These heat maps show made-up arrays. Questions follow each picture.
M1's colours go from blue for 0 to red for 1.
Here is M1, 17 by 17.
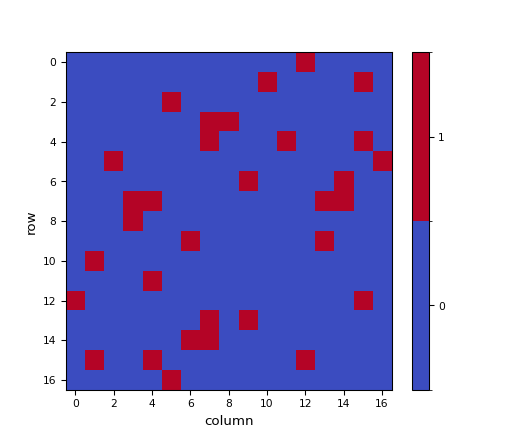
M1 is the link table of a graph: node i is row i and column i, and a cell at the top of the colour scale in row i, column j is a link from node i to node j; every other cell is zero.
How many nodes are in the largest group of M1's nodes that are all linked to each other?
2
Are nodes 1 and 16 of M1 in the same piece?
no
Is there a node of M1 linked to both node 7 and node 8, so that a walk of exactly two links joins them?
yes
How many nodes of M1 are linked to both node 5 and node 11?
0
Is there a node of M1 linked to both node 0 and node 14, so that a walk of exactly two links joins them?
no
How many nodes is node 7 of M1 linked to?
4
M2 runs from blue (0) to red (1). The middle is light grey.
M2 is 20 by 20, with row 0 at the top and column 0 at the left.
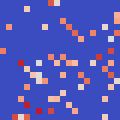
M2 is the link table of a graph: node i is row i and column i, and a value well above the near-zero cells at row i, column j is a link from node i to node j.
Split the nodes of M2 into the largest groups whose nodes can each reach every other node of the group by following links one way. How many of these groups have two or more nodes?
2
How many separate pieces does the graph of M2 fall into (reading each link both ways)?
1
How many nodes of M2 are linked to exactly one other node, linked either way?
2
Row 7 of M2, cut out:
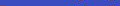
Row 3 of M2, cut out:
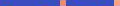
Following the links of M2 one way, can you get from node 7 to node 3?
no
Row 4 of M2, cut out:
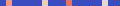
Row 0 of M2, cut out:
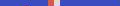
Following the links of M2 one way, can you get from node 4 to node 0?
no
